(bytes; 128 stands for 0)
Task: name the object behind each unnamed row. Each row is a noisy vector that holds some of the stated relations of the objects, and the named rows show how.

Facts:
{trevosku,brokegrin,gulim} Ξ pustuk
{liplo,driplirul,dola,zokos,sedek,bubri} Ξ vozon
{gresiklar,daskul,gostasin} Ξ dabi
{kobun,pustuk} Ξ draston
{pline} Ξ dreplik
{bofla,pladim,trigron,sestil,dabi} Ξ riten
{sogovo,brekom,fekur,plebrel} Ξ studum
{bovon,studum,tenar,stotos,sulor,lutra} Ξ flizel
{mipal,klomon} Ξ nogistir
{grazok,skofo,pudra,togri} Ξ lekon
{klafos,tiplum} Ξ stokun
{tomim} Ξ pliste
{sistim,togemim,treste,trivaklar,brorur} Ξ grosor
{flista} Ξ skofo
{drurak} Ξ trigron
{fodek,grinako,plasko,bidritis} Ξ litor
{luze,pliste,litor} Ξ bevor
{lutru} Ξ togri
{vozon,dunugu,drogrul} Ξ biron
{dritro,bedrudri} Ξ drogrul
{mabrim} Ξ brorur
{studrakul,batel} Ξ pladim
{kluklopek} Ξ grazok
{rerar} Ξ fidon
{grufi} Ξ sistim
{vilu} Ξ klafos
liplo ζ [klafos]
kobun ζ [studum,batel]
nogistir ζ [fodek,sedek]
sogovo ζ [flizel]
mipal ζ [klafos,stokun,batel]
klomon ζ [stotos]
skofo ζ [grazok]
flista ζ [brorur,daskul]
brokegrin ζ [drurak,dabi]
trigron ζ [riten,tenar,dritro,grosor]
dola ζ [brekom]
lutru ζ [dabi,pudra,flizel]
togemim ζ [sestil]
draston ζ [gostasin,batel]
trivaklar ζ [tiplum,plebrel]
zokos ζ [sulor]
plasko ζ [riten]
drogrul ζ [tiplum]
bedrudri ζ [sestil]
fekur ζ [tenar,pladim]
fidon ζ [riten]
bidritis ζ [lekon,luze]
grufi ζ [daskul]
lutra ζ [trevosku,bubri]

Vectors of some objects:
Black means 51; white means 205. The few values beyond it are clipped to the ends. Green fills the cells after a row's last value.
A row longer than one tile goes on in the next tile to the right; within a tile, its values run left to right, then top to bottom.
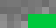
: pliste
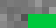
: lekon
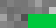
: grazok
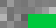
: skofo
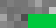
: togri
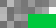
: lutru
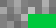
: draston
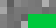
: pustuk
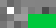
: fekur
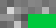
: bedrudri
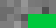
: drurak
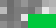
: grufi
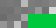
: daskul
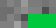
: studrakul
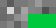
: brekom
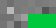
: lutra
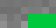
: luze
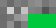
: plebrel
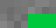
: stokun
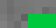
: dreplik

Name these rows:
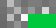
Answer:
liplo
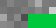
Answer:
kluklopek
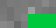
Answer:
klafos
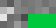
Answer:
togemim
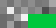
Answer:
sogovo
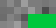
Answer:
gostasin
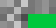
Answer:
trigron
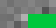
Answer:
flizel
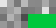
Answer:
fidon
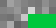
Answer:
mipal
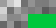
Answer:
trivaklar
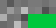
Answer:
sestil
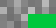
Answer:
kobun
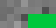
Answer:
pladim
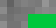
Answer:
brorur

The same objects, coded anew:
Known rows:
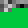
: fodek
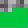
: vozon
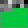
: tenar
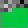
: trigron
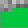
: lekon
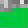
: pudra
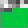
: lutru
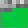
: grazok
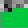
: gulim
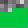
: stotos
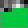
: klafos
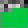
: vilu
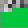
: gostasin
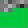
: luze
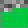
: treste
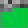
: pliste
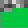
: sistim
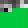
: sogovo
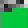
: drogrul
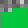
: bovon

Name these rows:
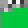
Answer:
batel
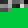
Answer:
fekur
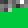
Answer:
brekom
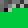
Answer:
fidon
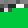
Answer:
grufi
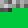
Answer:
skofo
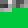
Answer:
dritro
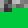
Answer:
pustuk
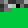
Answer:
plasko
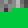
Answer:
stokun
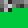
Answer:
bidritis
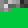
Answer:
pladim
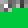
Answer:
dabi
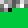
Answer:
flista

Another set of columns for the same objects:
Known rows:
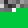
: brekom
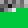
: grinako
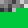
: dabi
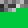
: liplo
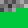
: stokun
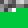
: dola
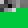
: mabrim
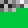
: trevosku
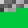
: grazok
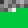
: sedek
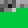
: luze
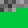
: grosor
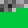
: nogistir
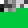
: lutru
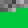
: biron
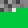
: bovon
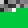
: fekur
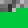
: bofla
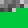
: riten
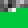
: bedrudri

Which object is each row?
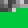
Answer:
drogrul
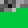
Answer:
treste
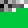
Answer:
brokegrin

